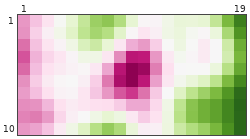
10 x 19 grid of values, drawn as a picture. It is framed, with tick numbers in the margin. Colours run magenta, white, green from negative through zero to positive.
The ninth with the lowest average is the centre. There are no regular stripes. There are no lone odd cells. Overall the values sit about 50% of the way up the scale. The bottom right is the ninth with the highest average. Values rise toward the right.
